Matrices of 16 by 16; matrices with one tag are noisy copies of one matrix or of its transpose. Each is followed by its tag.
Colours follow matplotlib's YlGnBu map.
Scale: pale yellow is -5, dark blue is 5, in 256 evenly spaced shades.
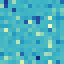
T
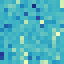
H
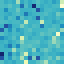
H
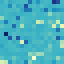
H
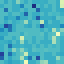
H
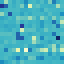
T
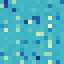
T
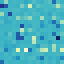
T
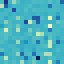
T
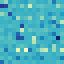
T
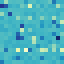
T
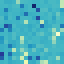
H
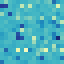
T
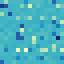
T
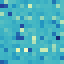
T
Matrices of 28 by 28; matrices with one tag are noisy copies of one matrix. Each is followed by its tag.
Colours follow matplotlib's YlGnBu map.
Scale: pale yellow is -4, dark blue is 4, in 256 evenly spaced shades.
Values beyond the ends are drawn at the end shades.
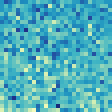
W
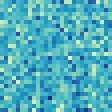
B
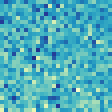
W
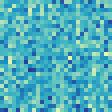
B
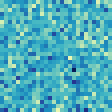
B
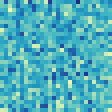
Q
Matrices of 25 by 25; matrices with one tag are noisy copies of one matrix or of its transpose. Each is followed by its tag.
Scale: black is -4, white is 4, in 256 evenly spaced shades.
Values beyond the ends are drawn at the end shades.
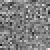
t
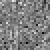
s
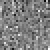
t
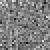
s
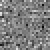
s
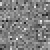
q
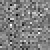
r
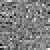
t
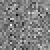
r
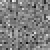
s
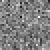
q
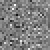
r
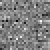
q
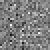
r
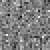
q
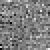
t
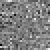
t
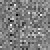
r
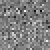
r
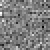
s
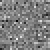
q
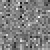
q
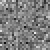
s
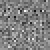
r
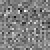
r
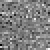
t
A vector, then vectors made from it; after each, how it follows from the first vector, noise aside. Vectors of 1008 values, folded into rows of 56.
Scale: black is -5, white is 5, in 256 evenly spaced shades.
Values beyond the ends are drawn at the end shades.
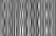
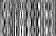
scaled up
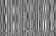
wrapped around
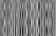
negated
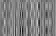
negated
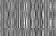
wrapped around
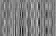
negated
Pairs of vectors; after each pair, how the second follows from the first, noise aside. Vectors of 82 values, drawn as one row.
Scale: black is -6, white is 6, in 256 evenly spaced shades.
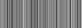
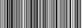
scaled up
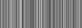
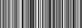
scaled up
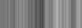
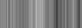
negated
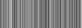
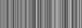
shuffled
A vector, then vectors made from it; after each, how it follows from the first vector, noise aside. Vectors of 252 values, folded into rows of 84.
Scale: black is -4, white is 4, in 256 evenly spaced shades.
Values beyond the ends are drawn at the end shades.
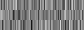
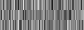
reversed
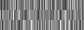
sign-scrambled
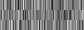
reversed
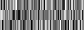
scaled up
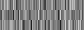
sign-scrambled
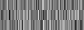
wrapped around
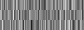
sign-scrambled
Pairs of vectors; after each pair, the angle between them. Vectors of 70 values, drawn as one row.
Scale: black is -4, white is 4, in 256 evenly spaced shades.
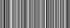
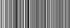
partly opposed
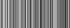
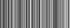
nearly opposite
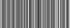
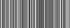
orthogonal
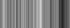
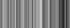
nearly parallel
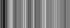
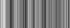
nearly opposite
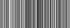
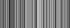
nearly opposite
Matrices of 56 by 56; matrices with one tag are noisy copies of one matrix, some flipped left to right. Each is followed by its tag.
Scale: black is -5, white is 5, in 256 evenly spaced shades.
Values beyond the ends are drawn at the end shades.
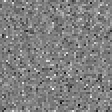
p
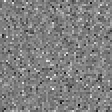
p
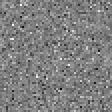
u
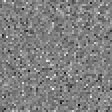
p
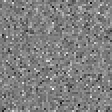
p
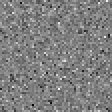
p
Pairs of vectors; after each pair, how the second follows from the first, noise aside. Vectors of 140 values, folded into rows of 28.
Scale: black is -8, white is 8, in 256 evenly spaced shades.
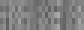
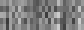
scaled up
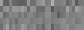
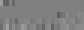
partly zeroed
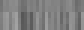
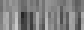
scaled up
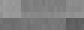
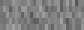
shuffled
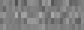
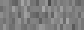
shuffled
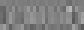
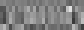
scaled up
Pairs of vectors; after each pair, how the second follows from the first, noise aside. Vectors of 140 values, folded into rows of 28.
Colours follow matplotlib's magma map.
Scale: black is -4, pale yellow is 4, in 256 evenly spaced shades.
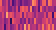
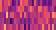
sign-scrambled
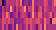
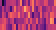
sign-scrambled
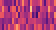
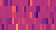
partly zeroed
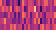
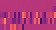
partly zeroed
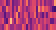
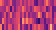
wrapped around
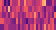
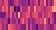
wrapped around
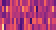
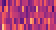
sign-scrambled
